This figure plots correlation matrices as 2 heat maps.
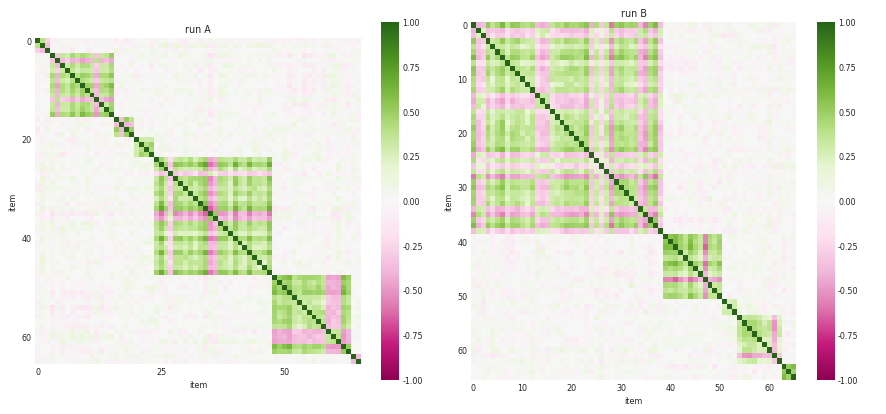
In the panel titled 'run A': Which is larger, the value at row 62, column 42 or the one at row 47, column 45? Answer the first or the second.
the second
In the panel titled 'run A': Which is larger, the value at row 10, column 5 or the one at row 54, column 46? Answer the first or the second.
the first
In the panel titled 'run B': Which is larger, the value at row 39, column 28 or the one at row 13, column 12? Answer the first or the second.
the first
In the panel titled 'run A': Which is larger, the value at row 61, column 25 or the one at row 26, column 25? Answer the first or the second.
the second
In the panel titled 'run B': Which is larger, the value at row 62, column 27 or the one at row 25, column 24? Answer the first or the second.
the first
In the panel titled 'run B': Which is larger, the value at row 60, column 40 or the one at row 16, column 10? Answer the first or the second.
the second
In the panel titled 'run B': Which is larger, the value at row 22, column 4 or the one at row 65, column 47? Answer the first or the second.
the first
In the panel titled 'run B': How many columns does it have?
66
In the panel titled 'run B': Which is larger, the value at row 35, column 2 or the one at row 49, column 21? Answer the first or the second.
the first
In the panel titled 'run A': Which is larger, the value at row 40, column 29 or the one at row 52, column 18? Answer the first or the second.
the first
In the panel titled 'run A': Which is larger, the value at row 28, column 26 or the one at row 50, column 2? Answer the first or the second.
the first
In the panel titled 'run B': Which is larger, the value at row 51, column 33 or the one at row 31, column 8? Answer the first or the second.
the second
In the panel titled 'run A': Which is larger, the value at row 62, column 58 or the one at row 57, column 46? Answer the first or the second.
the first
